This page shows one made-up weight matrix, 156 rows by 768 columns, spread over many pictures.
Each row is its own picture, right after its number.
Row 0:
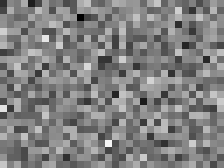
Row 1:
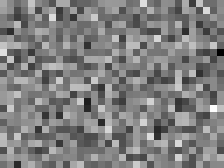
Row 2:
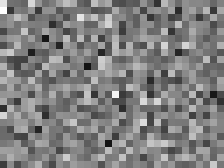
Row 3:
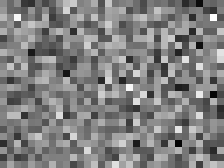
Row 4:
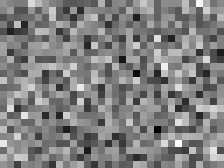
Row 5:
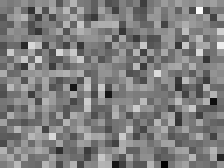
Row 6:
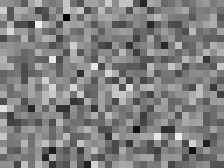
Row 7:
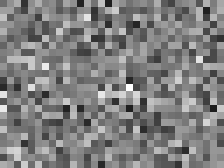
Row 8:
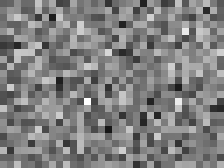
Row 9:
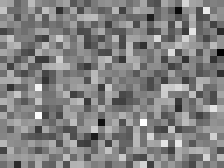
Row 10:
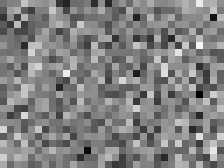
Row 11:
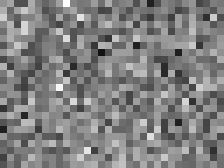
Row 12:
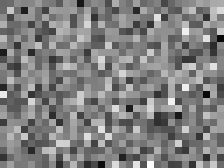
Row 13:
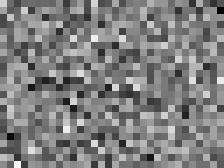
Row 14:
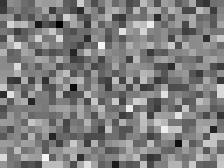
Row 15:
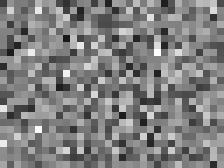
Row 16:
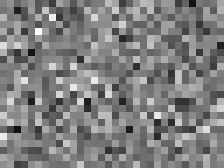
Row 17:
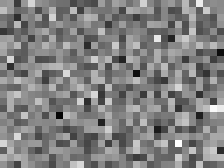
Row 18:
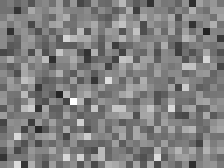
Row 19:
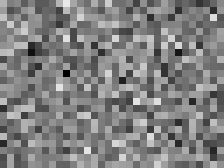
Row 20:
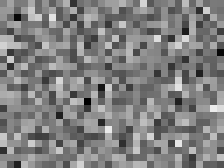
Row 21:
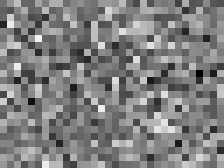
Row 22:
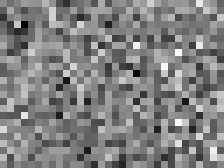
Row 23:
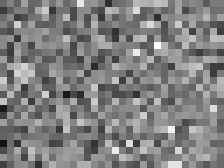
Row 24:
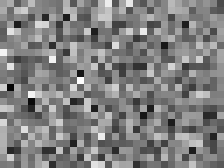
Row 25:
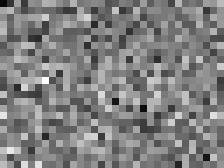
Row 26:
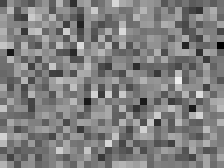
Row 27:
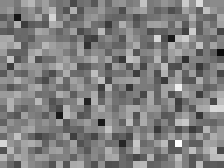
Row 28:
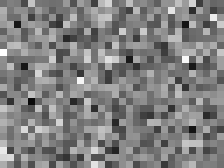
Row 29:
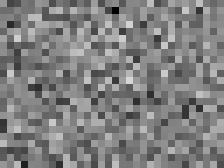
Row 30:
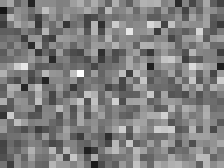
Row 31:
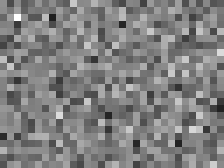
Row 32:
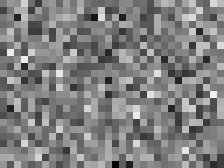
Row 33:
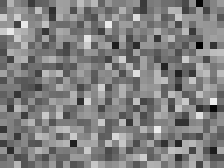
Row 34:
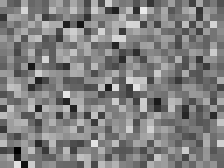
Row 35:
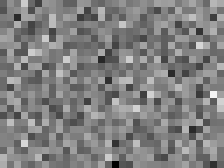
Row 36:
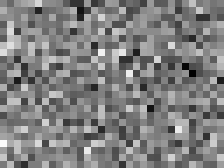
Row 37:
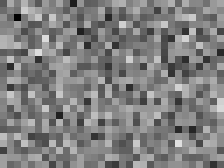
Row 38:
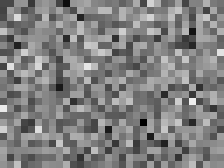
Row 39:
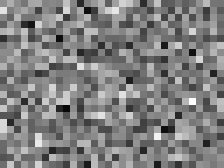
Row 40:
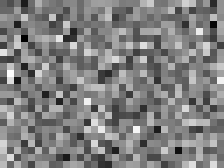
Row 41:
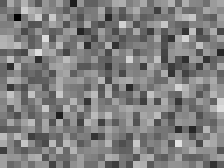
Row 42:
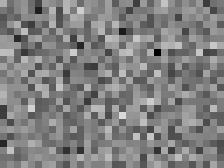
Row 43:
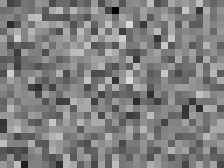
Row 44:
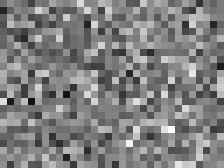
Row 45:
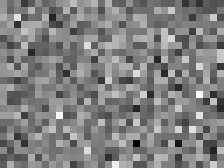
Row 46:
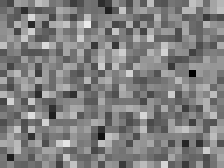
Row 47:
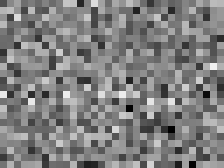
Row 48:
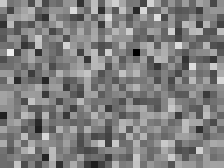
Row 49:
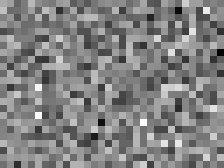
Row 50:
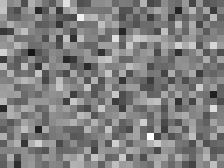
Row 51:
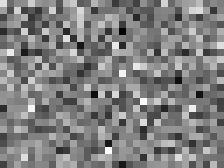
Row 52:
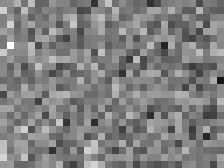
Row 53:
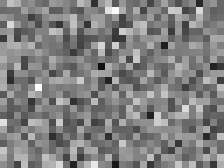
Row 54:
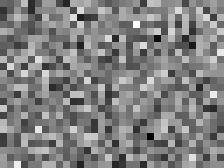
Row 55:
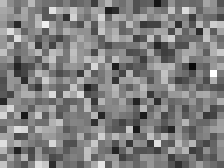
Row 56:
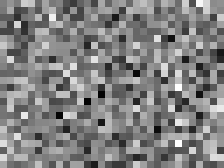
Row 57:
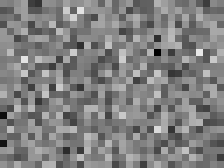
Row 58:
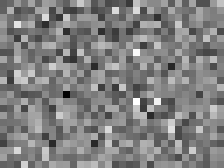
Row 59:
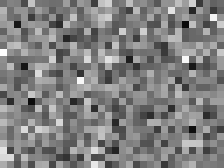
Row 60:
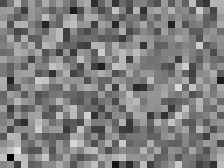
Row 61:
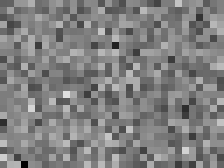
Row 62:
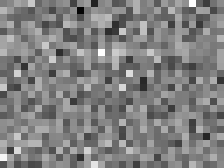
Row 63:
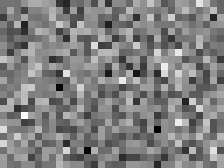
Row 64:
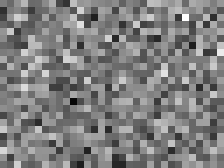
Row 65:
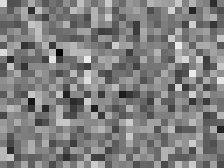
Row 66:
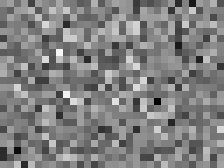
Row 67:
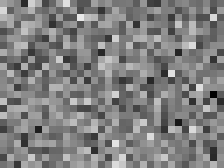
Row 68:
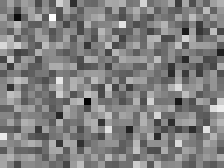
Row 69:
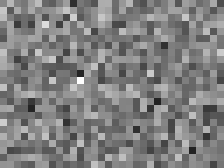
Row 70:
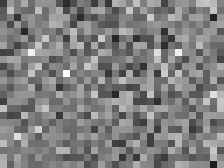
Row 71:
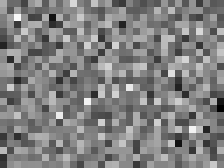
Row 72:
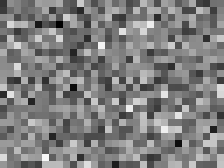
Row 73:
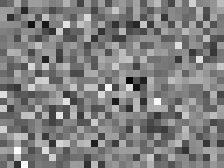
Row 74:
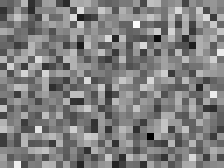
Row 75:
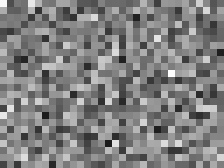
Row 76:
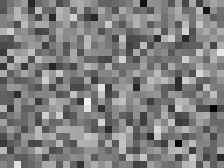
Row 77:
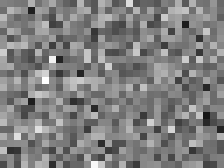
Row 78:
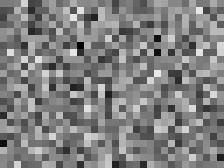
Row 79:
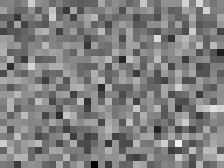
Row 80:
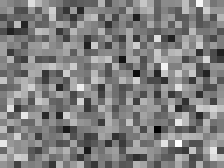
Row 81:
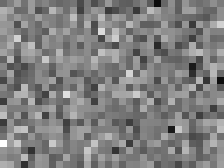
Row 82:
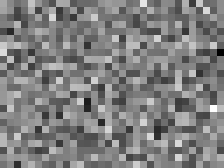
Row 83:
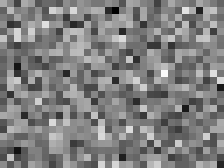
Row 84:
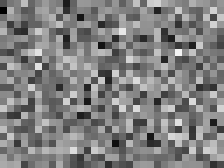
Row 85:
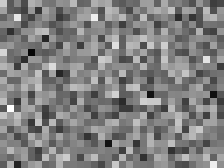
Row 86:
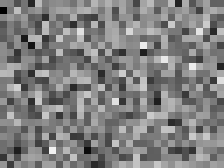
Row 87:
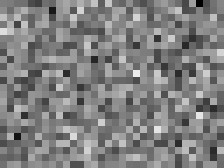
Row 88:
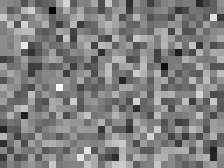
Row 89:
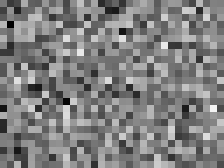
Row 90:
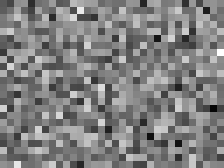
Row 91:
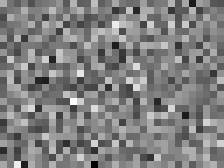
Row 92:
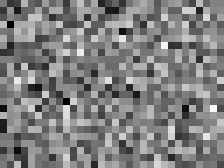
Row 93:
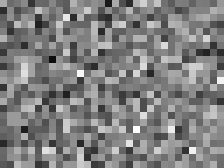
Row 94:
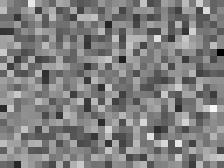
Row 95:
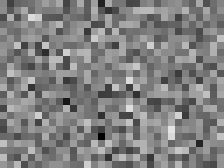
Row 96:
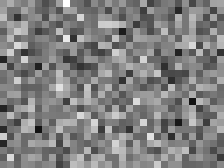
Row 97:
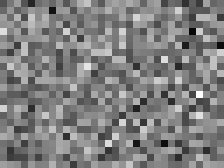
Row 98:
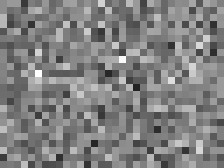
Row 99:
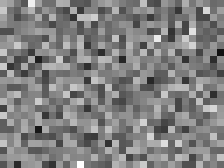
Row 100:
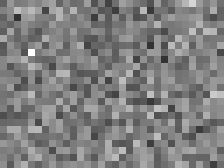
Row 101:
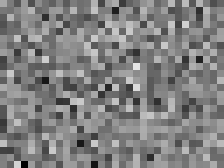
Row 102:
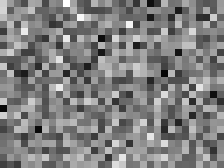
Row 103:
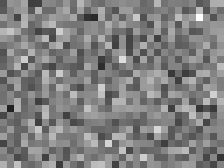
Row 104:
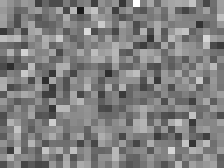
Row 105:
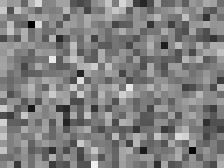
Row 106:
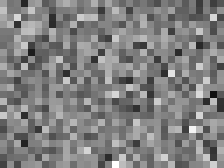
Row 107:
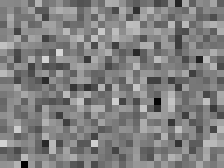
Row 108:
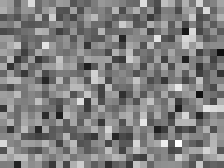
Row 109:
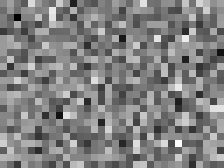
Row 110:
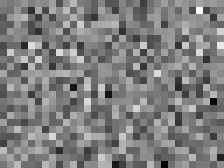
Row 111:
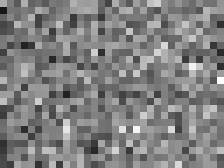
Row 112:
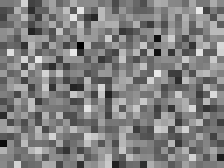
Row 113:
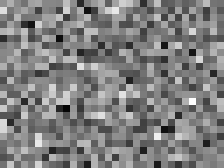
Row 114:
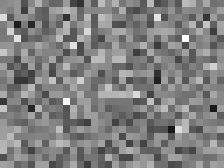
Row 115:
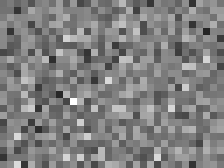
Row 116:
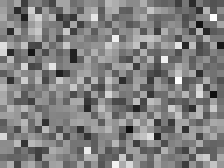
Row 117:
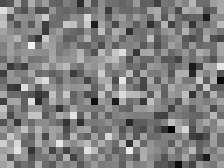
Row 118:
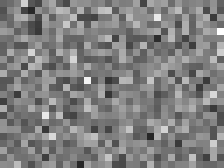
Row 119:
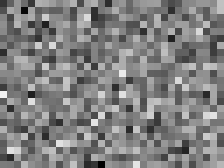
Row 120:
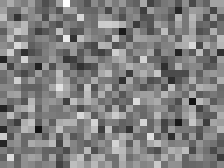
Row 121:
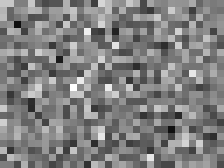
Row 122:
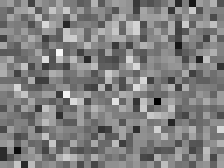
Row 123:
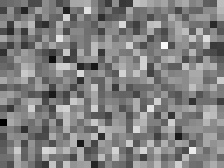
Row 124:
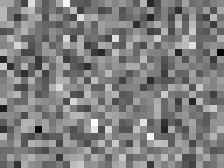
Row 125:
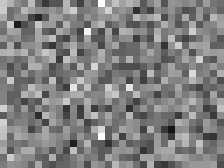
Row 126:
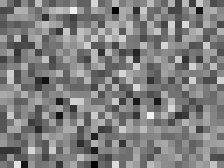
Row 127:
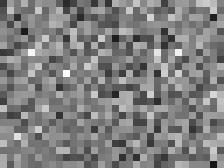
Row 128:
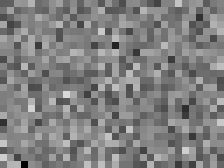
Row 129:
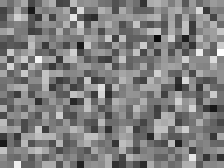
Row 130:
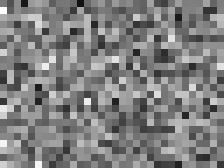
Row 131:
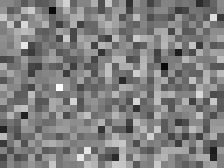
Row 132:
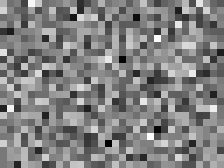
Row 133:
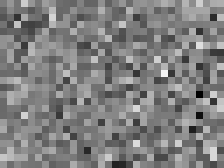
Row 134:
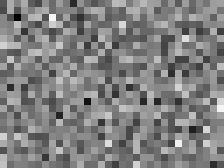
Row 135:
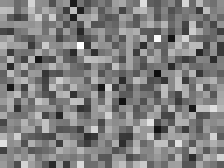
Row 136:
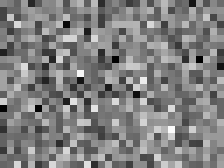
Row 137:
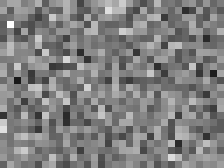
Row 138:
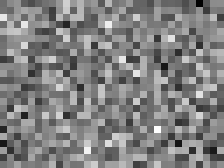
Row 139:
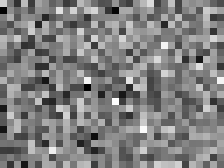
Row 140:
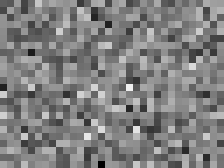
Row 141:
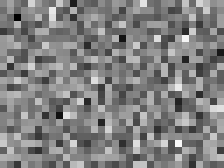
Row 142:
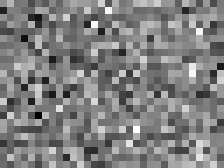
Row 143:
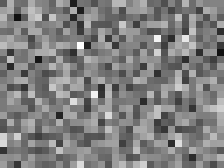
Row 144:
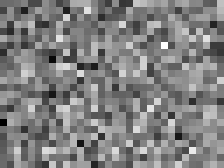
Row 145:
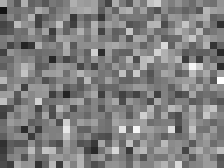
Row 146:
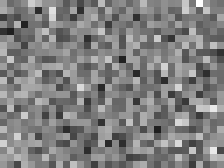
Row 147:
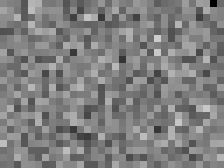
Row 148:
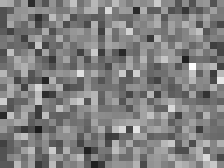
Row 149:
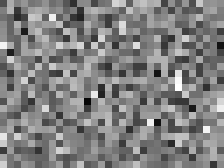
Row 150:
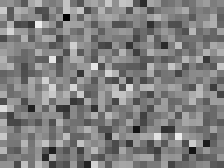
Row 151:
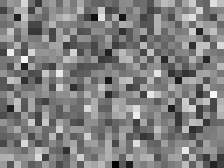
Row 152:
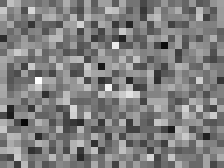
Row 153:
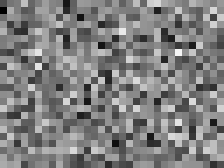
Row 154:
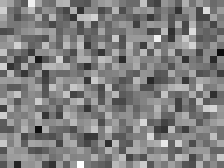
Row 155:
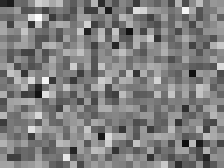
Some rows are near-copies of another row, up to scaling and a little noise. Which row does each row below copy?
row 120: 96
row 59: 28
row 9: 49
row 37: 41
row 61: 128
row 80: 4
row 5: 110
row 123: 144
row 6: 150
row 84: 153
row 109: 141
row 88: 131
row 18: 115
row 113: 39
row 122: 66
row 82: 1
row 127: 70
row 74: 54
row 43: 29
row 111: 145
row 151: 32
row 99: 154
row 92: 89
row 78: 112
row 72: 14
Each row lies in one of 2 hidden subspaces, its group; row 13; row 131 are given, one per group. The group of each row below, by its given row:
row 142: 13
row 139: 13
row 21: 13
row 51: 131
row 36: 13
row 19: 131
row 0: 131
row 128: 13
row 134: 131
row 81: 13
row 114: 13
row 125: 13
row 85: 131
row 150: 13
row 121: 13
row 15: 131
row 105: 13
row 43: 13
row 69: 13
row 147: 131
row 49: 131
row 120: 131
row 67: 131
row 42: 131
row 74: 131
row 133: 131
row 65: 13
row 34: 13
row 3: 131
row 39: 13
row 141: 131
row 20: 131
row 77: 13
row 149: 131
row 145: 13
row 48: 13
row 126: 13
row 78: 131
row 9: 131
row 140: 13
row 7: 13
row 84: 131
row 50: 131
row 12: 13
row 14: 13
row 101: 13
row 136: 13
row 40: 13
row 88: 131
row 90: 131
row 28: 13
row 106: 131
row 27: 131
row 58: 13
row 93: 13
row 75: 131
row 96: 131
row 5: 131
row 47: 13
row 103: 131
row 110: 131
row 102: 131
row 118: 131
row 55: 13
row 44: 13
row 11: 131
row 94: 131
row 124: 131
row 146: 131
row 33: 131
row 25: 13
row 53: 13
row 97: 131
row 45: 131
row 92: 13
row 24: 13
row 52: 13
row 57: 131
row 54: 131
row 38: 131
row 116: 131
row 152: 13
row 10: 131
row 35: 131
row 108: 131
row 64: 131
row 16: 131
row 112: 131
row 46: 13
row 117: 13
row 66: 13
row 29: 13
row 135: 131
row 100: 131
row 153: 131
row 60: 13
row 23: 13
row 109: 131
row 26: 131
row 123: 13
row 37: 131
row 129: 131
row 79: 131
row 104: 13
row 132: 131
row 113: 13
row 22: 131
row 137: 13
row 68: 131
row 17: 131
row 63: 131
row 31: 131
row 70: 131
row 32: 131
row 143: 131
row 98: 13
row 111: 13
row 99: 131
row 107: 13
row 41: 131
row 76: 131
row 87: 131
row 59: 13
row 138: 131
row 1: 131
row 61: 13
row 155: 13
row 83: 13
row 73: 13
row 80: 131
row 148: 13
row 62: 13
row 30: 13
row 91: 13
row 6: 13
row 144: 13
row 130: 13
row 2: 131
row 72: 13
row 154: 131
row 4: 131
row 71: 131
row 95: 13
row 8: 131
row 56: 131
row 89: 13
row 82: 131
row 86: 13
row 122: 13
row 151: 131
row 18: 13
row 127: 131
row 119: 13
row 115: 13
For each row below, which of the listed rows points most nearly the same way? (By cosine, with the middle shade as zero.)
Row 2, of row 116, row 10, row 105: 116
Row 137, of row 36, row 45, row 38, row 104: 36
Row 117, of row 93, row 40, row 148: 40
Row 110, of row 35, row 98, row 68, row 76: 76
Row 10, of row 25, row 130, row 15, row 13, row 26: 15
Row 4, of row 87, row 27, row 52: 27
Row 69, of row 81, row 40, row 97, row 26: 81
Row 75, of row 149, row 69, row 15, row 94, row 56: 94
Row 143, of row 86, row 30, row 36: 36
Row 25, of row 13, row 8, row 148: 8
